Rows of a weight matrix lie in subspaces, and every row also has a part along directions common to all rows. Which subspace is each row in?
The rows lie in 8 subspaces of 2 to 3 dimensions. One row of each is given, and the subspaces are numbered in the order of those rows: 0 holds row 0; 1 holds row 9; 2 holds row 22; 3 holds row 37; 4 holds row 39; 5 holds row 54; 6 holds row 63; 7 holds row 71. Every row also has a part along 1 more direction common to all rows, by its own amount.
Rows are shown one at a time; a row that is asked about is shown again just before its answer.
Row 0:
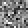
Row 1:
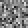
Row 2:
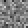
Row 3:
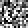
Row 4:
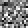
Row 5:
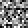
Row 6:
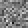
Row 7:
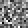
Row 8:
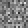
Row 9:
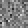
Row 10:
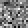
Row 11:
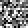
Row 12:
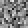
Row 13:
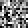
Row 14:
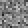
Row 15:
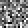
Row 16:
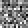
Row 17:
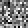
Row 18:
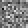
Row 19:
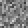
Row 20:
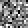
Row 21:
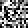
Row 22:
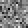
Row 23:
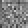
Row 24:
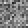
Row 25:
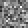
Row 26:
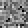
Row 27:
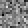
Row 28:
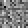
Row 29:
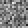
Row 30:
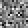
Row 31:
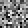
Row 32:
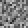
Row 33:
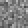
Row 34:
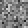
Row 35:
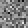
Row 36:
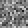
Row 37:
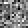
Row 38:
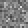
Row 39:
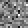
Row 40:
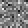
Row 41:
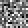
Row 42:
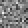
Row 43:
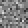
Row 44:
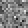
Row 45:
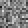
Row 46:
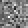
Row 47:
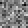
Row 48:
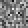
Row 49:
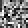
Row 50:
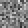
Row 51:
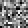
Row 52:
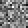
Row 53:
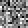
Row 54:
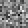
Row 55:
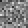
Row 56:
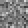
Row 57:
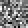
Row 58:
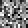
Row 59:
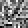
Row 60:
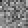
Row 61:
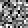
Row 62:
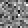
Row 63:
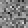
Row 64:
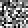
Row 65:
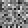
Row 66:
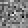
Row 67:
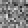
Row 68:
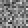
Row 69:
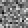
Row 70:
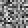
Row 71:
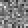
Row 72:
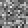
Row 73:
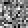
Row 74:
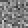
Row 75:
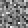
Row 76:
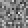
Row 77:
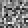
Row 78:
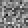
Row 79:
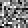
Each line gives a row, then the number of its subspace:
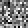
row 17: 1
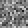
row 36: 3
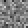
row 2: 7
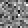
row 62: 4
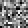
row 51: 6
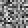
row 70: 6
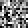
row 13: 0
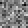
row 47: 6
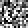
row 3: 1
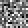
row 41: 3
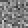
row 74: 7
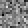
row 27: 7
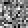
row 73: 3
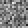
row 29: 3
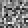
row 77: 0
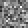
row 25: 5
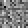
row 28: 7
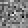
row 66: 3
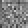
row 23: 4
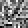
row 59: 7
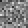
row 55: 0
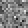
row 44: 2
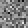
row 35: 6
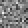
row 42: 2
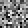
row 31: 5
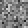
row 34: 2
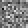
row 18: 4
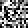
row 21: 6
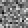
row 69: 2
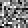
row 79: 5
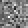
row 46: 4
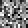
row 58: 0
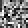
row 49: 0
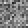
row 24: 3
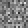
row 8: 1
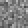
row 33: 7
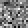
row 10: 3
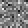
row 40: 4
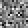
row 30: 1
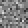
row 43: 2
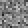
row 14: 7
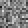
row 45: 0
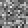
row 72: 6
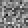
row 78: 0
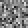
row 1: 6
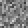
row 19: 6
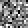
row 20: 4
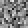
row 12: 1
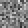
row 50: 5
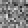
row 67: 4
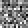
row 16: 4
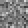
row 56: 7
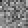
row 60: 0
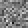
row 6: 0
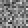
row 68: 3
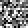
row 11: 2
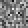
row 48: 1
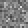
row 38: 5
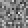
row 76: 1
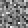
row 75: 7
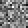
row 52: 6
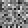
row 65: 4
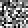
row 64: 5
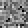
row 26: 5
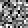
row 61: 4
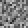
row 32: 6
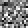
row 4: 7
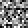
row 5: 2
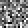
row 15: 5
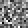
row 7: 1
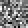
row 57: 2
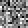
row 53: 0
